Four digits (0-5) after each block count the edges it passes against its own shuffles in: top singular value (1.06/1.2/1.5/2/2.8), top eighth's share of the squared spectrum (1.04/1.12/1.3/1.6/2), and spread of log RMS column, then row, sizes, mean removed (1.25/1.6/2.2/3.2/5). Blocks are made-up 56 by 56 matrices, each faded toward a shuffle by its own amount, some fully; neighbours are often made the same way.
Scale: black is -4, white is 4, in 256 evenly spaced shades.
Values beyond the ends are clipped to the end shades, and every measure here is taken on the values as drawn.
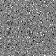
3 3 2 1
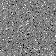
0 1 0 0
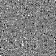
3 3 1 0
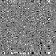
4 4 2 2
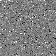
0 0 0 0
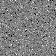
1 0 0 0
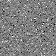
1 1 0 0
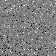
0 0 0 0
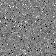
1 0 0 0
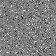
1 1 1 0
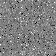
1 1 0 0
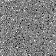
2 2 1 0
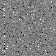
2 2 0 0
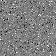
1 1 0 0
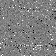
2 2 0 1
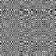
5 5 3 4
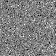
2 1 0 0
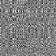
4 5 3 3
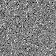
1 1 0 0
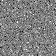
0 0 0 0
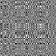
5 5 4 3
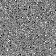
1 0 0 0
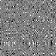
4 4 2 2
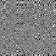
4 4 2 2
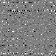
3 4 1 2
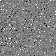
2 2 0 1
